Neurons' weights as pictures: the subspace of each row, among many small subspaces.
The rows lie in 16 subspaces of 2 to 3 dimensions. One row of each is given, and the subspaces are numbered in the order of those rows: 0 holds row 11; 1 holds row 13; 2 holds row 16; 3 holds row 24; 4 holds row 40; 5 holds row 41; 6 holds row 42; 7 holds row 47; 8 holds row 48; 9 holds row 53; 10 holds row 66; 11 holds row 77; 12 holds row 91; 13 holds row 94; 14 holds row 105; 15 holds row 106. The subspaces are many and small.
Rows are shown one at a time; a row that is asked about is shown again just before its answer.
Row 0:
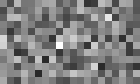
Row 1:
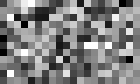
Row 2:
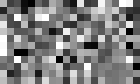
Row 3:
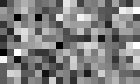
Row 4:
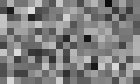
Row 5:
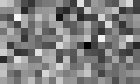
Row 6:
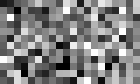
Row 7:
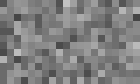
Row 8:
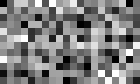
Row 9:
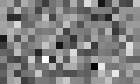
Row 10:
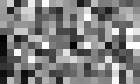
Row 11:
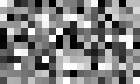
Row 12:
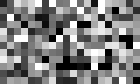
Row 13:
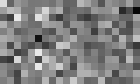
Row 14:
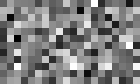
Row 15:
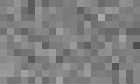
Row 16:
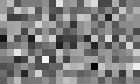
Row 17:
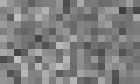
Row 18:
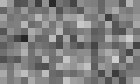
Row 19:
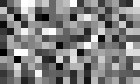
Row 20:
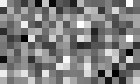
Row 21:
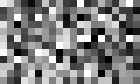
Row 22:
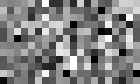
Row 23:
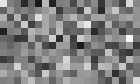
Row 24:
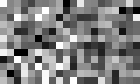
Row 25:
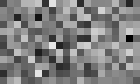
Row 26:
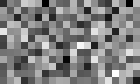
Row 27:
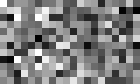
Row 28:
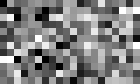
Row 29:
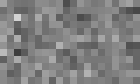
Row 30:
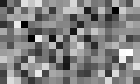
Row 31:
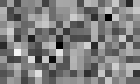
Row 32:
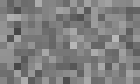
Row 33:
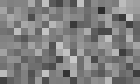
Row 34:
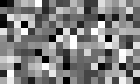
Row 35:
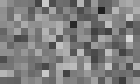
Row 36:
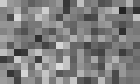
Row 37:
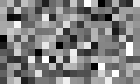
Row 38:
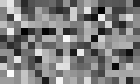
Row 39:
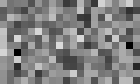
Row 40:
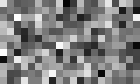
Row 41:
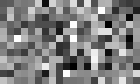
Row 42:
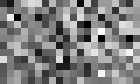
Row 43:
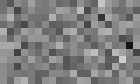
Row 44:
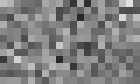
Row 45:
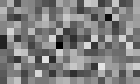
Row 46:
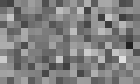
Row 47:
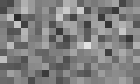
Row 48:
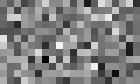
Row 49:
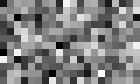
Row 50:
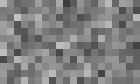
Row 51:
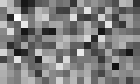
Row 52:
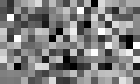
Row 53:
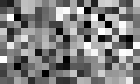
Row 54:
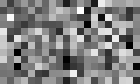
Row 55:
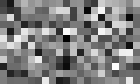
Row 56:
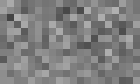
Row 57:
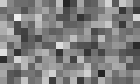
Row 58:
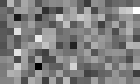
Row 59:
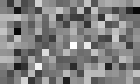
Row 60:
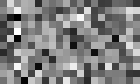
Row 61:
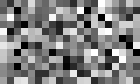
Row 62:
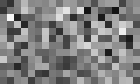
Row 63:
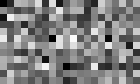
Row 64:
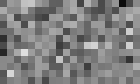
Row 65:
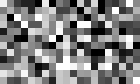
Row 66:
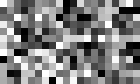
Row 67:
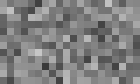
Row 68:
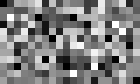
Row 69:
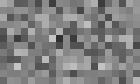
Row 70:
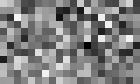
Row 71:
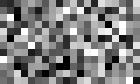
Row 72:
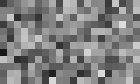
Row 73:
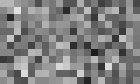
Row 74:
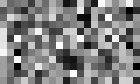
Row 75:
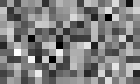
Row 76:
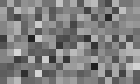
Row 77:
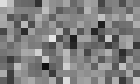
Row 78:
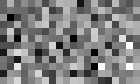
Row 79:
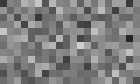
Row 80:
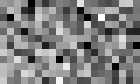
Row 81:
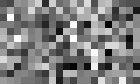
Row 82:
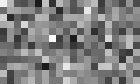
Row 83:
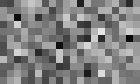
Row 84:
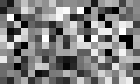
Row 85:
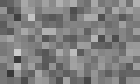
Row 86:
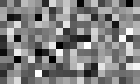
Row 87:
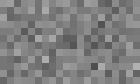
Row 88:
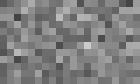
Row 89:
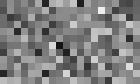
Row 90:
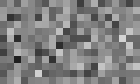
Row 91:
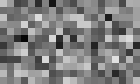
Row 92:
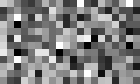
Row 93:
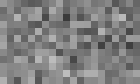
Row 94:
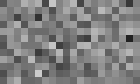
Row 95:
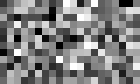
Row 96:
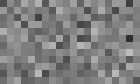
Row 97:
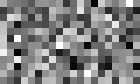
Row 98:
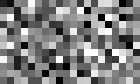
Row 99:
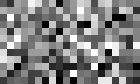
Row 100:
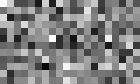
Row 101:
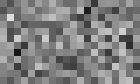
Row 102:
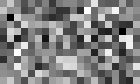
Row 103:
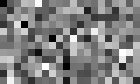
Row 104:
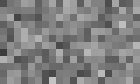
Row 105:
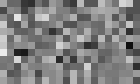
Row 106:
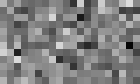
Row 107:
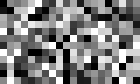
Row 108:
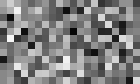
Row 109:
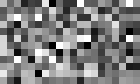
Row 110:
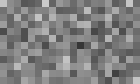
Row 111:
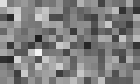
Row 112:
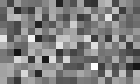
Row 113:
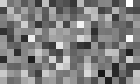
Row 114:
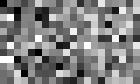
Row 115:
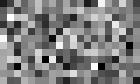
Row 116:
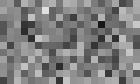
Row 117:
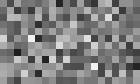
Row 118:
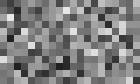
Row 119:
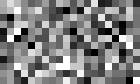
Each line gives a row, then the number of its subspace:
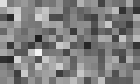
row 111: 1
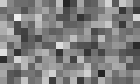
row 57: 4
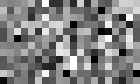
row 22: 5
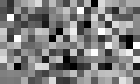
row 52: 6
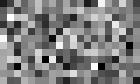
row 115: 8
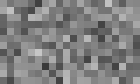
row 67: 11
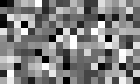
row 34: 11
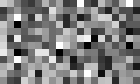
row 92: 6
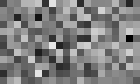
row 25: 13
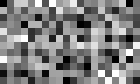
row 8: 12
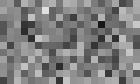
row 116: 11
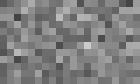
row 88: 9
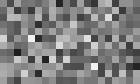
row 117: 2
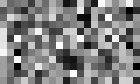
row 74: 9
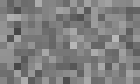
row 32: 3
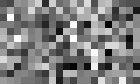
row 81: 5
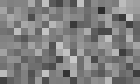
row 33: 5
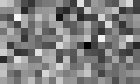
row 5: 9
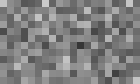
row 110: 8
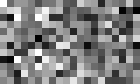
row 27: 1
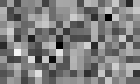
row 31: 12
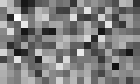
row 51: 14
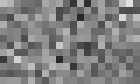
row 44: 15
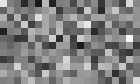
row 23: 0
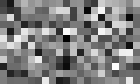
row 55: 14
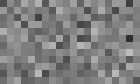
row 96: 0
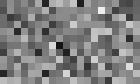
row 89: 5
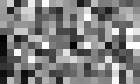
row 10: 15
